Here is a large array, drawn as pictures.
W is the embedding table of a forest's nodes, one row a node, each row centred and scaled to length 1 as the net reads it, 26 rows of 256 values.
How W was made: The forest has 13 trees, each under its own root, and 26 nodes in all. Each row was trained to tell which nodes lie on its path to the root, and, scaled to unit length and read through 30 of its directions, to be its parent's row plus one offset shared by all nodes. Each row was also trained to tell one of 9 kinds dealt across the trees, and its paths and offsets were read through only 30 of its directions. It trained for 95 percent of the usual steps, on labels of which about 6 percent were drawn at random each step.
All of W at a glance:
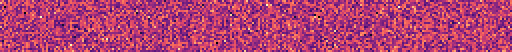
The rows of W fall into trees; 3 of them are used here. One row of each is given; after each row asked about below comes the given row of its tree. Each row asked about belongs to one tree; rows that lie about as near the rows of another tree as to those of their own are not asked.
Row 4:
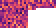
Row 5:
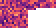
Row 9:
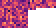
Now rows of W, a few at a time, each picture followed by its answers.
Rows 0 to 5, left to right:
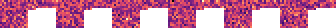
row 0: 4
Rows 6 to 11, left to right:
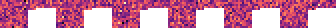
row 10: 9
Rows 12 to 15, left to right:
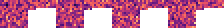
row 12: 9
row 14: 4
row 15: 9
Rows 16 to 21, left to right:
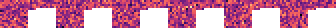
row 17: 5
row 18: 9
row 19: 5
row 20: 9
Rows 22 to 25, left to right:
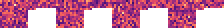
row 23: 4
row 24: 5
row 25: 4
